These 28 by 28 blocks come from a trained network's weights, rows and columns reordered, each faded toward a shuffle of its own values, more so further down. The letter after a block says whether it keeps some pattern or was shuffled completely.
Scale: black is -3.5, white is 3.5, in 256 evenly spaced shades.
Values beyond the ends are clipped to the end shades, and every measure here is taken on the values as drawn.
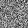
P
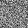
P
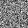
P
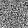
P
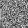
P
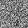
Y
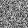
P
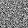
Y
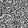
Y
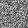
P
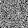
P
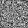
Y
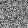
P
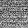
Y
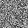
P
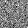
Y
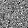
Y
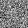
P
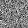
Y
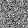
Y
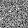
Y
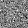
P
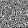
Y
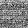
Y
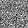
P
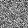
P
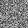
P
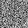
P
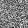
P
